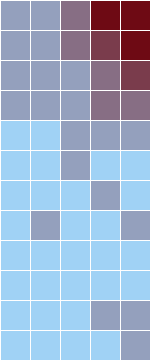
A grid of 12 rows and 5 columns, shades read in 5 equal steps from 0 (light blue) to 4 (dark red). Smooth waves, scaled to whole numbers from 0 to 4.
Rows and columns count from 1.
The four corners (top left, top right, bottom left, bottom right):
1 4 0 1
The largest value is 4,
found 3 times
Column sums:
4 5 8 14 17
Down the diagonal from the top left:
1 1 1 2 1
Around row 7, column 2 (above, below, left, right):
0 1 0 0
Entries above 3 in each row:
2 1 0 0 0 0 0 0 0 0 0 0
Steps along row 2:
same up up up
